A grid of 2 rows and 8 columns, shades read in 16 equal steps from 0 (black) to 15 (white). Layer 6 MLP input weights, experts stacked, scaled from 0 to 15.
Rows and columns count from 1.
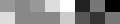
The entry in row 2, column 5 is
12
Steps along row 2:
down same same up down down up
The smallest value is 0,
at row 1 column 8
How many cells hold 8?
4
